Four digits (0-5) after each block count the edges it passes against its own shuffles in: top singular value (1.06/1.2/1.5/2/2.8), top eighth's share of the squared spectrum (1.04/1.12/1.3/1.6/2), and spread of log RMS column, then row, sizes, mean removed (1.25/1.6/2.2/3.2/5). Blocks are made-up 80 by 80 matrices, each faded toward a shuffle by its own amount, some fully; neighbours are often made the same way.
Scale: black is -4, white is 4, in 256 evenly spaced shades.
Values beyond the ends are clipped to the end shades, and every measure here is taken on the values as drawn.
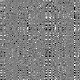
5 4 3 2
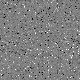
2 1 0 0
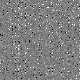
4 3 2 1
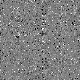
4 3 1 1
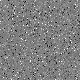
2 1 0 0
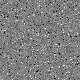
0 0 0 0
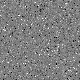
0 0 0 0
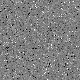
0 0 0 0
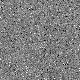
0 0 0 0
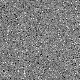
0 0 1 0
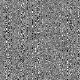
2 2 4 0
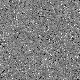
0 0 0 0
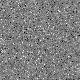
0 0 0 0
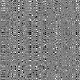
5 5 3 3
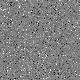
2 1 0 0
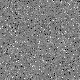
2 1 0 0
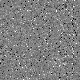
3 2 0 0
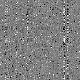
4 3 2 1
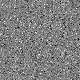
2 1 0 0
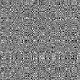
5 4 3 3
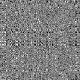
4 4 2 2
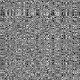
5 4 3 3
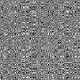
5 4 3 3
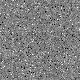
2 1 0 0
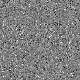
3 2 1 1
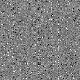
3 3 2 0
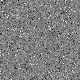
1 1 0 0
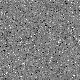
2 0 0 0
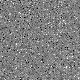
2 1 0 0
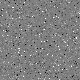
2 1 0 0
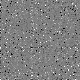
3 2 1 1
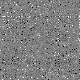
3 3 1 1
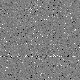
3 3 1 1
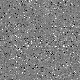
3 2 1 1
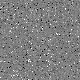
2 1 0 0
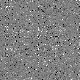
3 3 1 1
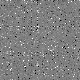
3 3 1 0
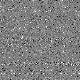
1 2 0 3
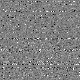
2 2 0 3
